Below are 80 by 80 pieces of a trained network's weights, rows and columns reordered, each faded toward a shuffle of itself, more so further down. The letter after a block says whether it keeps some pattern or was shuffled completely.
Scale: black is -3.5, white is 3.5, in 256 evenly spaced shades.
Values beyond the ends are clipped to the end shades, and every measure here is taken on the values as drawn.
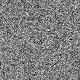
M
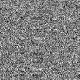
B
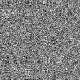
B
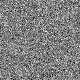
M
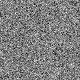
M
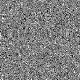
B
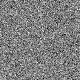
M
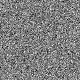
M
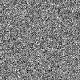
B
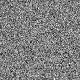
B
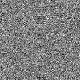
B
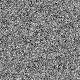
M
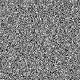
B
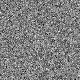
M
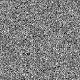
B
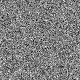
M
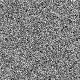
M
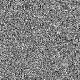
B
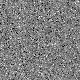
M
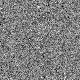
M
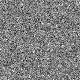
B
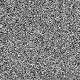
B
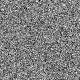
M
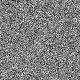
M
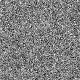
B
